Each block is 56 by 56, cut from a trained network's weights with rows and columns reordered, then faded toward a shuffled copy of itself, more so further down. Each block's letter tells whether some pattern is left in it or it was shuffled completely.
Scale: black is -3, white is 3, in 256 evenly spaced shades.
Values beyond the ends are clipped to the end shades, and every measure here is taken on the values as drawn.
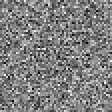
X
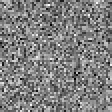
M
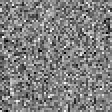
X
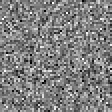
M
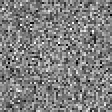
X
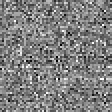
X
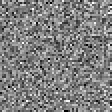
X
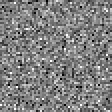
M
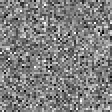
X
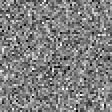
M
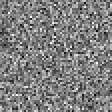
X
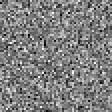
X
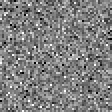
M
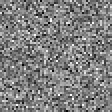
X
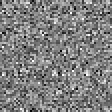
X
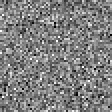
M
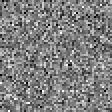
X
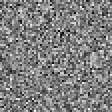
M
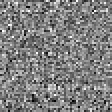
X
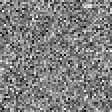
M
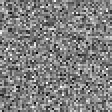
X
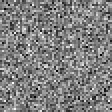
M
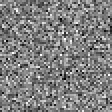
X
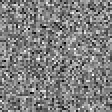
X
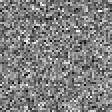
X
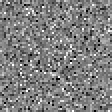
M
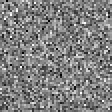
M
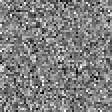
M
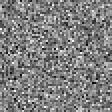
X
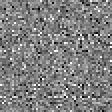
X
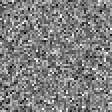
M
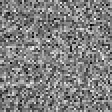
X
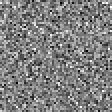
M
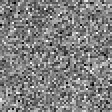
M
